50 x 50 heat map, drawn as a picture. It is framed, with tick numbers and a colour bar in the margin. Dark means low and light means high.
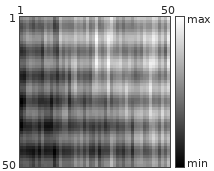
The field climbs toward the top right. No single row or column stands out from its neighbours. Horizontal stripes repeat 6 times down the table.
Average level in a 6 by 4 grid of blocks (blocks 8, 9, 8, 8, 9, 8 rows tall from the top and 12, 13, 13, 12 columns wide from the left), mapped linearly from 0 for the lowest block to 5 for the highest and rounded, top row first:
3455 | 2355 | 1344 | 1234 | 0224 | 0123
